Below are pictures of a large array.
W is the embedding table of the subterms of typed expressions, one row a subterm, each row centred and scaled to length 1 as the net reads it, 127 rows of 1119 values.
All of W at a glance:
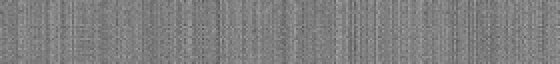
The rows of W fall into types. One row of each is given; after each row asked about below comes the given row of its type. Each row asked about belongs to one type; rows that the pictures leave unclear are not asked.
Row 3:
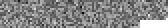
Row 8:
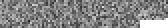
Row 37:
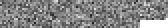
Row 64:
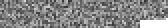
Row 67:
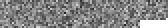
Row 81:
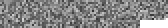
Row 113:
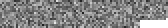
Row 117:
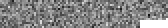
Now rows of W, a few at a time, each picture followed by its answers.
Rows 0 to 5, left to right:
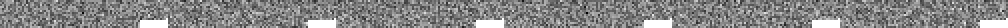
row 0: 81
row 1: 113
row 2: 3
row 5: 67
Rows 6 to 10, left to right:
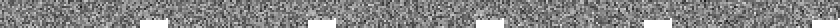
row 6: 117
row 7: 3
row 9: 67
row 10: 67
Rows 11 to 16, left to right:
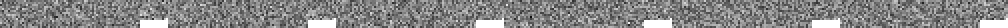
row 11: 37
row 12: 8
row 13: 81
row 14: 64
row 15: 64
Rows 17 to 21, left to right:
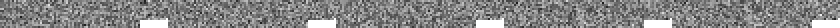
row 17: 64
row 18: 64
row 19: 81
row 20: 117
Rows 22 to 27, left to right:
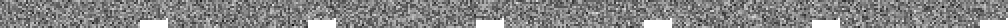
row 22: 64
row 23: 8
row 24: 37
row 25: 3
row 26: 37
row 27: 117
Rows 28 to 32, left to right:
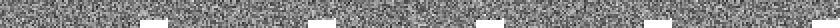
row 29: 64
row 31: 67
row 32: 64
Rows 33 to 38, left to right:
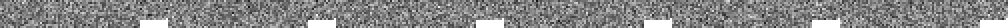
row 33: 81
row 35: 113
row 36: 67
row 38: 3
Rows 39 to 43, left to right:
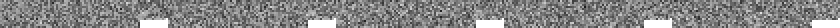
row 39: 8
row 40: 3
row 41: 8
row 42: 117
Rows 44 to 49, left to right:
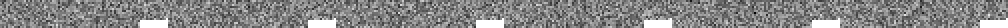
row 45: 117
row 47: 8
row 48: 3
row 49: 67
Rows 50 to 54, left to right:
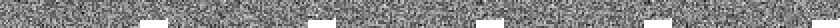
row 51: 37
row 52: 64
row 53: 64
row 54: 117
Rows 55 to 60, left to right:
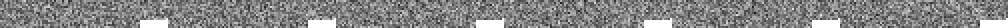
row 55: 64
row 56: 3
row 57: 113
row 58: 67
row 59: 67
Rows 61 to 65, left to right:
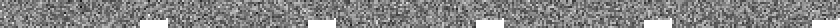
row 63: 117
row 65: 81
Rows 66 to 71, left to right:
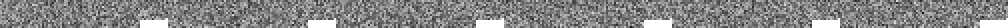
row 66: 8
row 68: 81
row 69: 3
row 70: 67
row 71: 113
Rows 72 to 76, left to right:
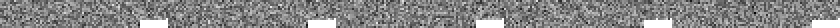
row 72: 67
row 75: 113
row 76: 3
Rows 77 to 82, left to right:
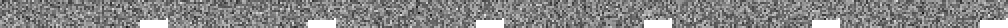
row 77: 3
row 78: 3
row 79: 67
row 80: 8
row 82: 81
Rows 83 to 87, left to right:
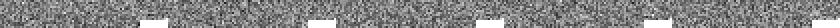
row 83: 81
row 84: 67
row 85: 81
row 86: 37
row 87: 3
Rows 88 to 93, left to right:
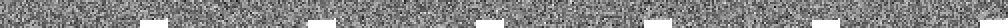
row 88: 81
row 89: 64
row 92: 67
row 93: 8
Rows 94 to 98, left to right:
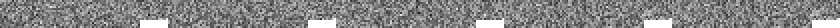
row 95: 81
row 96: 67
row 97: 8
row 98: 8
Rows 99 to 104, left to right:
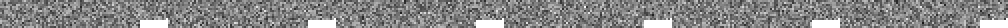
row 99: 67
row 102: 81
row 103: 81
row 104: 67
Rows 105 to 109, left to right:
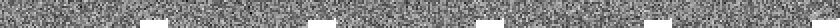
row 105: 117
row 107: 3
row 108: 81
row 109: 8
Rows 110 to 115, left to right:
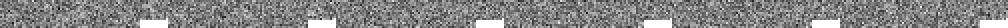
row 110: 37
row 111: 37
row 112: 113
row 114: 113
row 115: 81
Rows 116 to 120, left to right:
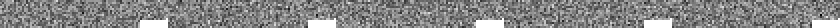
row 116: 81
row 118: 3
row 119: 64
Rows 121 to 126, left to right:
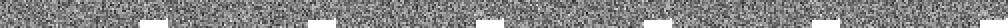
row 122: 64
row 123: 3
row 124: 64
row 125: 3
